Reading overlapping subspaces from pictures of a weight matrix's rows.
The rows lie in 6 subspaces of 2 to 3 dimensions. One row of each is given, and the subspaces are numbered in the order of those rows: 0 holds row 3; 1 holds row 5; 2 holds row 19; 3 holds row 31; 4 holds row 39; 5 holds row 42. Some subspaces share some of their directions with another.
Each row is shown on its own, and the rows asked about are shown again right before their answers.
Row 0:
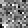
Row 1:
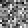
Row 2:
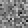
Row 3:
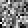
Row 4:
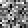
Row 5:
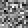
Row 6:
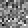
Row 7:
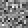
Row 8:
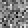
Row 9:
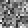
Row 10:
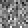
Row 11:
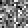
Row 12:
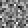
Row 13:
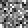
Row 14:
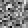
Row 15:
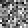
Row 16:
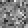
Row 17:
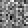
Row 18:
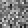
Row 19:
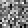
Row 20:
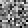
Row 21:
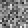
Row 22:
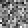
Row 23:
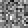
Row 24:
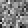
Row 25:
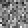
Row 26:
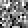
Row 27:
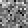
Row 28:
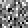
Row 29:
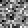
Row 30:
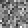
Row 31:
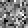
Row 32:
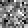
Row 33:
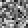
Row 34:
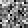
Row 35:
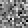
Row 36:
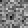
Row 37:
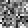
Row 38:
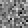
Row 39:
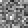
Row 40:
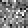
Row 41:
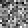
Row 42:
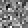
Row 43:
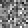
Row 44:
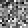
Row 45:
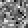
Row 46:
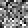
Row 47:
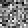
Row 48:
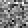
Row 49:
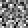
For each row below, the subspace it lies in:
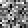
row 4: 4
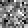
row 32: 3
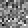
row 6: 1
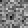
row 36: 4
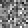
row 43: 5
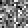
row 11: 3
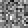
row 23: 4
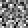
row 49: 3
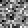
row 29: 4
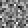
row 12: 3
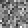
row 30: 0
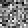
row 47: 0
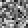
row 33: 3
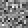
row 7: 1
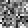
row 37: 0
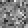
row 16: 3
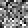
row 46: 1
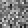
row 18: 2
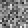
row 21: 2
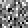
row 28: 5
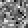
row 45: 3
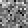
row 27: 2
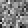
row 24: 0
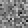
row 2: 0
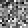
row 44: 1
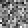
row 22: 0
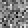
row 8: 2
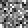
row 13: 1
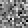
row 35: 0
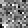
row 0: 1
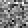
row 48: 1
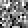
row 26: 5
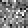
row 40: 2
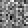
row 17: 4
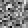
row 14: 5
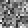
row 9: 0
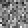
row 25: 5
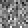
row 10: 5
